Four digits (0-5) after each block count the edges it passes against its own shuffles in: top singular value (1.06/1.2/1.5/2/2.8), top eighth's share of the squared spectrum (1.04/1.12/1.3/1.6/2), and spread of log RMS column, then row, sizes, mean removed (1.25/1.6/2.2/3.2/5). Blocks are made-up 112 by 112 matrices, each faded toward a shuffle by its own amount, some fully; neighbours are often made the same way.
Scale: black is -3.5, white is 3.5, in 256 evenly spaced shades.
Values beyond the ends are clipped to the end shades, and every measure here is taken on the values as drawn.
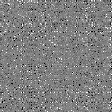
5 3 2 2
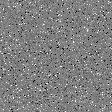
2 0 0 0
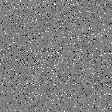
3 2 0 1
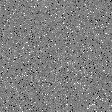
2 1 0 0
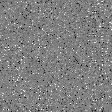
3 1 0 0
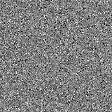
0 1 2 0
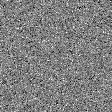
0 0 0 0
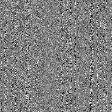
1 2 4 0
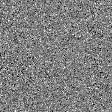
0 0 1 0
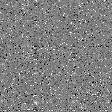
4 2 0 1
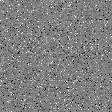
3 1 0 0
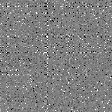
4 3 2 2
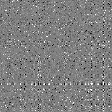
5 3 2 2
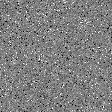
2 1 0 0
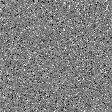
0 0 0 0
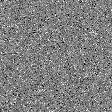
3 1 0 0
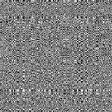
5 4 3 3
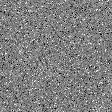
0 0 0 0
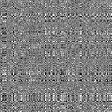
5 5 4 4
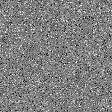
2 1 0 0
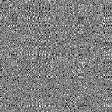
5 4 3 3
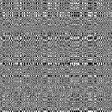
5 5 4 4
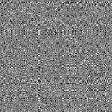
5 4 3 3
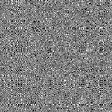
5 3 2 3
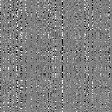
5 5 4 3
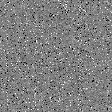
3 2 1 0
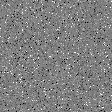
1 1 1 0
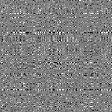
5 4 3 4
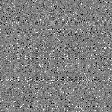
4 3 1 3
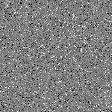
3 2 0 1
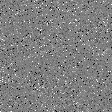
0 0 0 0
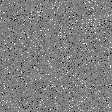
1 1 1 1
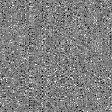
4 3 2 2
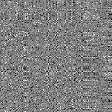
5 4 3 3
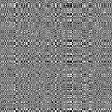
5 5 4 4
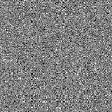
4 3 2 2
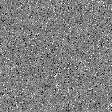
3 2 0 0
